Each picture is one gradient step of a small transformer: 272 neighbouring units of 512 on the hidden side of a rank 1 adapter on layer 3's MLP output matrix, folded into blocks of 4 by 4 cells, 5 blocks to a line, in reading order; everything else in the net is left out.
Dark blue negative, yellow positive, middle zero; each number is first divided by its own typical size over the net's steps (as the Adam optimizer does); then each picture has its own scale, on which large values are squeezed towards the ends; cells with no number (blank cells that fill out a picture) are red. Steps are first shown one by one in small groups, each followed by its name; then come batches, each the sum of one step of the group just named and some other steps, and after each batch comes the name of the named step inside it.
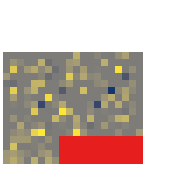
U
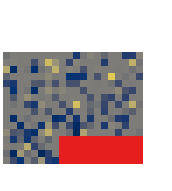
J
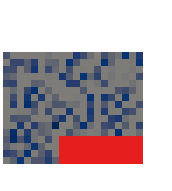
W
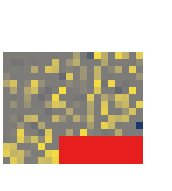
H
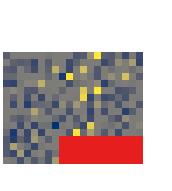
W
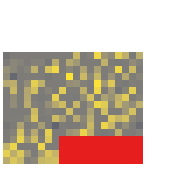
H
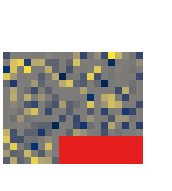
W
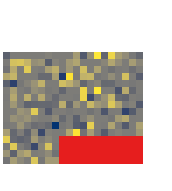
W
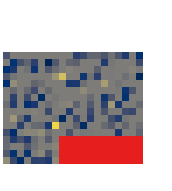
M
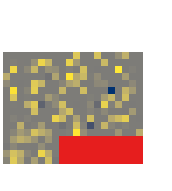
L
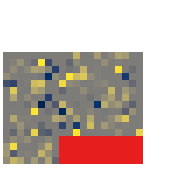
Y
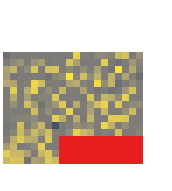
L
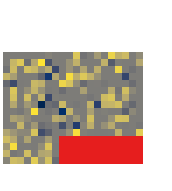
Y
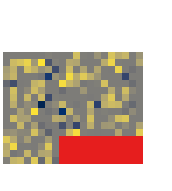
Y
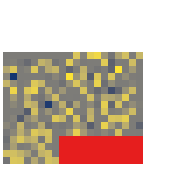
L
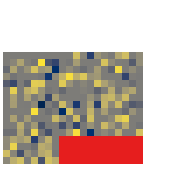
Y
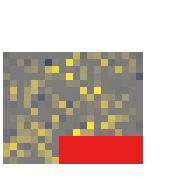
M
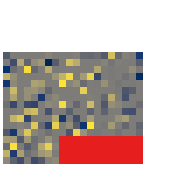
M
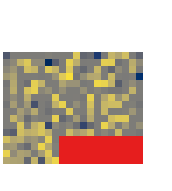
M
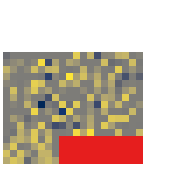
Y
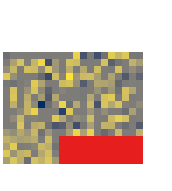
Y
